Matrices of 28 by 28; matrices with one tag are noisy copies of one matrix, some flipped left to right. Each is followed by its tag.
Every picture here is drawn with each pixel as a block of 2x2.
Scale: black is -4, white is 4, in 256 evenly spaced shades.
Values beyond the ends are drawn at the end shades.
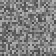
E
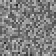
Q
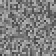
Q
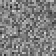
Q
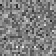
Q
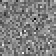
Q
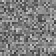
E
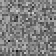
E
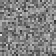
E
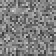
E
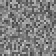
Q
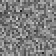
Q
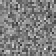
Q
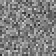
Q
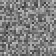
E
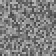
Q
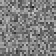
E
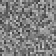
Q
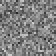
Q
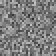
Q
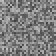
E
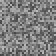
E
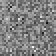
E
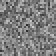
Q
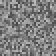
Q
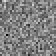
Q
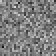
Q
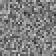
Q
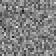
Q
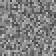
Q
